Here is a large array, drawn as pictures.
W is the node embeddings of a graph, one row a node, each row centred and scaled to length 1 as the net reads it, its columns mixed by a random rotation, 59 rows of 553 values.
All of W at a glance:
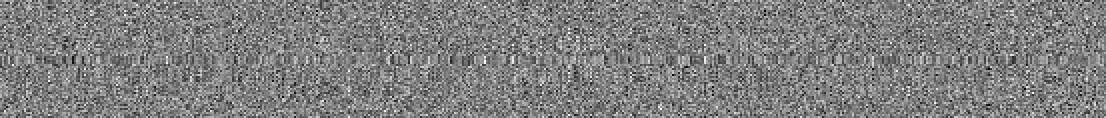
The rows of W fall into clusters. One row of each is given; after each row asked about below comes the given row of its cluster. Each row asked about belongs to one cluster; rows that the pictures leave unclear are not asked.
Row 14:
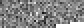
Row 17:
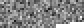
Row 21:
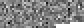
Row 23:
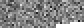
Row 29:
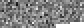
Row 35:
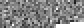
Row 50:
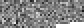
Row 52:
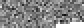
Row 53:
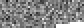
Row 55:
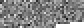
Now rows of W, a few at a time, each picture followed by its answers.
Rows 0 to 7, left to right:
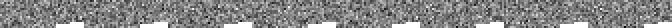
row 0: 17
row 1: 53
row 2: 35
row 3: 29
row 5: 21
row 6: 50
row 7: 21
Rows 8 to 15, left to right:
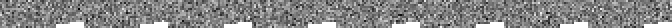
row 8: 53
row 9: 14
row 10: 17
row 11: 23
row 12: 52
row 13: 55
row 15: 21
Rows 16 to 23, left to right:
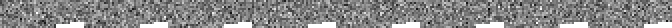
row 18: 55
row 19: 50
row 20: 23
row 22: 29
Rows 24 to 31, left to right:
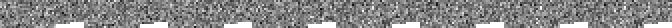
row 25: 55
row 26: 53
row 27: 21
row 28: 29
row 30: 29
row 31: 29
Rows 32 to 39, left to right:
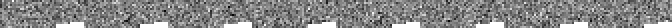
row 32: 50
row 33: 14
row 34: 52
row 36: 14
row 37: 52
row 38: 14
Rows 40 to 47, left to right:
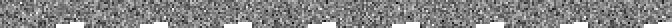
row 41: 17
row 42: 21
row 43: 35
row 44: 14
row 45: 35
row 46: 17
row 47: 35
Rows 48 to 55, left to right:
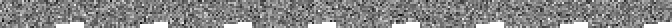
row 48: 21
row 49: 53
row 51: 23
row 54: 52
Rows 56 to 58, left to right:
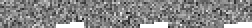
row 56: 17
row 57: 14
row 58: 17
